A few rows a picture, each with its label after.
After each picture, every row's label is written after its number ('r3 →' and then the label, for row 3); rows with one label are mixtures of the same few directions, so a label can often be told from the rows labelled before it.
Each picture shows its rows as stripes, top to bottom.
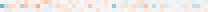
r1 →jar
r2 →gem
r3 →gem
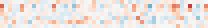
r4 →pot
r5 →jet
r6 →jet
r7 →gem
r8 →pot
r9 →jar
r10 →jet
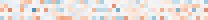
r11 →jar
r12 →gem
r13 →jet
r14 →jet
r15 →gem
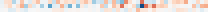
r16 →gem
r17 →jar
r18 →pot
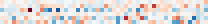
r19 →jet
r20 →pot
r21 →jar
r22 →pot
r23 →gem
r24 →jet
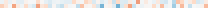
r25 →pot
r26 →jet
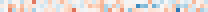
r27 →jet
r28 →pot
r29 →jet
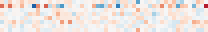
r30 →pot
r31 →jet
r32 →pot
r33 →pot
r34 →jar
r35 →gem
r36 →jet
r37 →pot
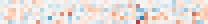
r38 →jet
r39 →pot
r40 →pot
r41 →gem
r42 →jar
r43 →pot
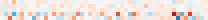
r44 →jet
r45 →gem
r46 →jet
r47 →jet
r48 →jet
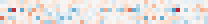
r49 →gem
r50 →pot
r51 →jet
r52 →jar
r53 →gem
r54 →jar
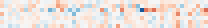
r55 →pot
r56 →pot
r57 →jar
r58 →jet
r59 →gem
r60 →jet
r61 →jet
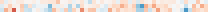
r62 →pot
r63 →jar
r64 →jar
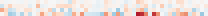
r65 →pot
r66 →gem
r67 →gem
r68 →pot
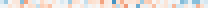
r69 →gem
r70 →pot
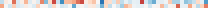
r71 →jar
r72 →jet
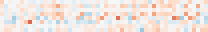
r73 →jet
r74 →pot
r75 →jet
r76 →pot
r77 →jet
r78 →jar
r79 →jar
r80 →jar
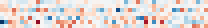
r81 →pot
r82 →gem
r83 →jet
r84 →jar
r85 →jar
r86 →gem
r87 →gem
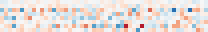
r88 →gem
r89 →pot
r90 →jet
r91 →pot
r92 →jar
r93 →jet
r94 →gem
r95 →pot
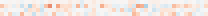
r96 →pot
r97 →jar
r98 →pot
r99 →jet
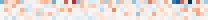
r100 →jet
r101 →jar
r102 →gem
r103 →pot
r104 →jar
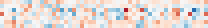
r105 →jar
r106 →jar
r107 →gem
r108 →jet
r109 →gem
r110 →jar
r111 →jar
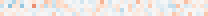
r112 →jar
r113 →jet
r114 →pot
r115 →jet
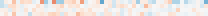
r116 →jar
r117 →gem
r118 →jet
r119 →jar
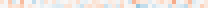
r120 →jet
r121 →pot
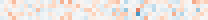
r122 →gem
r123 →jar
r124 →pot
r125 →pot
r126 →gem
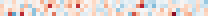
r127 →jar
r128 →jar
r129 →jet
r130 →jet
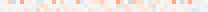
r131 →jet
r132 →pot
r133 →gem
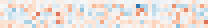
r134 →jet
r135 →pot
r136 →jar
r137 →pot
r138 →jet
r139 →jar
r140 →jet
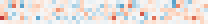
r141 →jet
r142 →jet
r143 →pot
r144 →gem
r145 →gem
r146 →jar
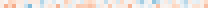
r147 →pot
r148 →jar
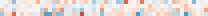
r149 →gem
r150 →jar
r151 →jar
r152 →jar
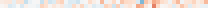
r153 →jar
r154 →pot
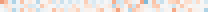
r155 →gem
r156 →pot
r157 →jet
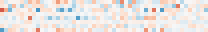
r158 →pot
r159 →jet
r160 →gem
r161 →pot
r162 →jar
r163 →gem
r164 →gem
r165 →gem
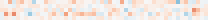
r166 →jet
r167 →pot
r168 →gem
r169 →jar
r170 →jet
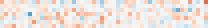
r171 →jet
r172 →jet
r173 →jet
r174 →jar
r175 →jar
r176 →jet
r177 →jar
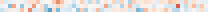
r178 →pot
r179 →jet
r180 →jar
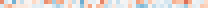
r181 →jar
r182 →pot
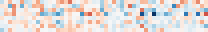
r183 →gem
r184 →jet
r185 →jar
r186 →pot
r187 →jar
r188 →pot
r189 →jar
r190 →gem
